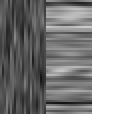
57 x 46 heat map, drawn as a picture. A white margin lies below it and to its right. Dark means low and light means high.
The table splits into one row of 2 panels. Panel 1,1: low, streaked downward. Panel 1,2: middling, streaked across, strong in contrast.
